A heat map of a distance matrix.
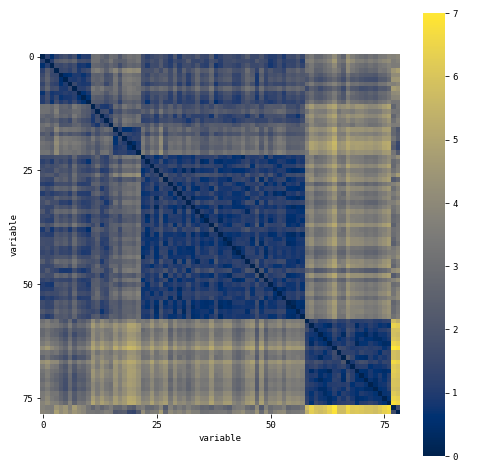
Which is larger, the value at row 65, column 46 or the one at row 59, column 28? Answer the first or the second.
the first
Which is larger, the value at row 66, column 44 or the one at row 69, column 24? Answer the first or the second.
the second
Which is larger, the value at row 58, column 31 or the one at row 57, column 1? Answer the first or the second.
the first
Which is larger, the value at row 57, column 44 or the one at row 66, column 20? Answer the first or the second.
the second
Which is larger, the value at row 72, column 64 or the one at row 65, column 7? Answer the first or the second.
the second
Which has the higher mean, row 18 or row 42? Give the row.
18
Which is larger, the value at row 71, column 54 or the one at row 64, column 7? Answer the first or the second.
the first
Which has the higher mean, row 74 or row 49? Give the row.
74
